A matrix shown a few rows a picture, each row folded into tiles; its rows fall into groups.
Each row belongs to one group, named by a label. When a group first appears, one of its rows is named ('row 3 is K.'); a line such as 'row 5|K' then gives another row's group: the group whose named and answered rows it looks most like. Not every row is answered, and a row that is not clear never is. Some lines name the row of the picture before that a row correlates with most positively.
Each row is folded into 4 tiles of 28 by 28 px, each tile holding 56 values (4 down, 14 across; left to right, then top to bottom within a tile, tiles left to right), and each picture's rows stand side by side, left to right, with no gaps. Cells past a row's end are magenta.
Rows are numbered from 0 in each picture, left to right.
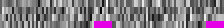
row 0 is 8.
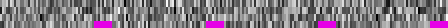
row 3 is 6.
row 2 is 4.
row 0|6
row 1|8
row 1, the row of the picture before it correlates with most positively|0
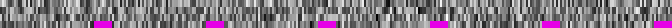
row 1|4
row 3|6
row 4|4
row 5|4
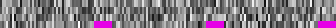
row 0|8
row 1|8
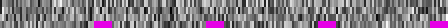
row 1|4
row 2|4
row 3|6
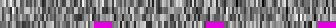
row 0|6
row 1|4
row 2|8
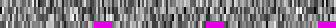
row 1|4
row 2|6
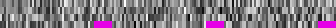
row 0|4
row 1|8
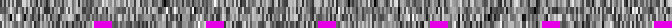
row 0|4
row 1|6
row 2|4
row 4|8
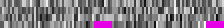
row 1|6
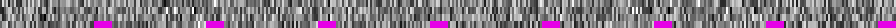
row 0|4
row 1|6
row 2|6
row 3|6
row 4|4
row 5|8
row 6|8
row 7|4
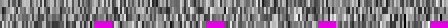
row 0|4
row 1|4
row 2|6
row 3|6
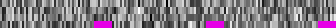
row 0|4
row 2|6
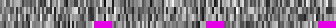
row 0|6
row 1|8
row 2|6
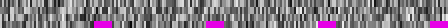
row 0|4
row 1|4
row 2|6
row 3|6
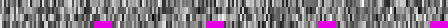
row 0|4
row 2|4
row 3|8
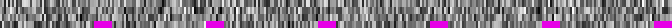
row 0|4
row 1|8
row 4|6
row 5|6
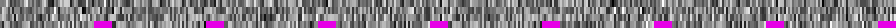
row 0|8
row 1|8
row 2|8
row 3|6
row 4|8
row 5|6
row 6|6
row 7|8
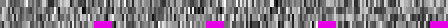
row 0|8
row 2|6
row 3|4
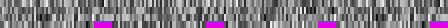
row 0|8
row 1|4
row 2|8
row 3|8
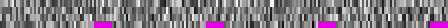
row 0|6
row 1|8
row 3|4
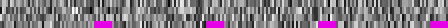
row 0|6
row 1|4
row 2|6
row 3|4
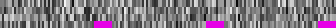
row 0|4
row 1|6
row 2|8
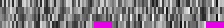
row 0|4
